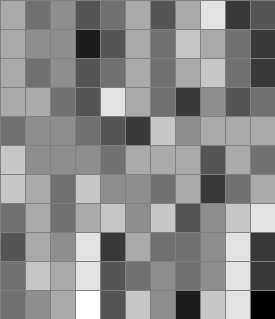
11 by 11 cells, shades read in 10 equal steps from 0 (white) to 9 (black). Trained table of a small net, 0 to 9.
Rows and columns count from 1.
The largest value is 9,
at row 11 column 11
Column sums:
42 40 45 42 53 40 46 49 40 39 60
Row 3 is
3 5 4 6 5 3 5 3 2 5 7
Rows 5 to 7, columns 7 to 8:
2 4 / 3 3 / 5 3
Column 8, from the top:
3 2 3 7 4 3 3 6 5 5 8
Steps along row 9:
down up down up down up same down down up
